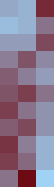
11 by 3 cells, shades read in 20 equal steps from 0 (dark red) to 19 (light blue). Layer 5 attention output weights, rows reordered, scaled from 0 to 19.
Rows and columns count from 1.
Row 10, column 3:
16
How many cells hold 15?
1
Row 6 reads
7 5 10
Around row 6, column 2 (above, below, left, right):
11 10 7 10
